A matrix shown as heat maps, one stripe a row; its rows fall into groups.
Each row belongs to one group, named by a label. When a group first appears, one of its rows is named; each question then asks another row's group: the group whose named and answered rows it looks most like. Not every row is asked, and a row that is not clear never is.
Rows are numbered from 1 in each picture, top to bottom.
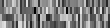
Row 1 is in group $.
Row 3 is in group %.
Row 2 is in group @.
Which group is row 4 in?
%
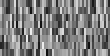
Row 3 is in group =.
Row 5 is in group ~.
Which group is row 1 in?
%
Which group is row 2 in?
%
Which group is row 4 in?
=
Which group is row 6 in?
$
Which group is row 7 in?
$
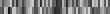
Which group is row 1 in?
=
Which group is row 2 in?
~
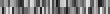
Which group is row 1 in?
~
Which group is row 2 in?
=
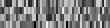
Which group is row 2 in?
~
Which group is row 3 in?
%
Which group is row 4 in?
@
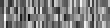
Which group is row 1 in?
$
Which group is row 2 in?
~
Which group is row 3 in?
$
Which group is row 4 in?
~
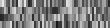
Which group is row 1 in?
%
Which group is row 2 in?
~
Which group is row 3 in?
$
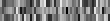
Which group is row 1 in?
%
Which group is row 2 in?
@
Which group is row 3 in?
%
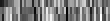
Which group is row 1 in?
$
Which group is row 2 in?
@
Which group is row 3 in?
@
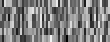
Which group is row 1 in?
@
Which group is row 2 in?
~
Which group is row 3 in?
~
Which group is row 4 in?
~
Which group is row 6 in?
@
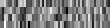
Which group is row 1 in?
%
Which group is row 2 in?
@
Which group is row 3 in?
~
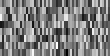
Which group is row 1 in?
=
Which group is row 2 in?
%
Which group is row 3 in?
%
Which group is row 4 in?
$
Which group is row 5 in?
=
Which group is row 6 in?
~
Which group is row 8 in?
=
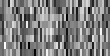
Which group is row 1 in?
~
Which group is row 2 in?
=
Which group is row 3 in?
@
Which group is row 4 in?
$
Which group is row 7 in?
$
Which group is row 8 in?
@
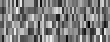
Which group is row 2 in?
@
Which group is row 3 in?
=
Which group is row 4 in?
$
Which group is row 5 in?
%
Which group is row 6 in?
@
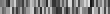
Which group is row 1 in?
~
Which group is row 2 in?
=
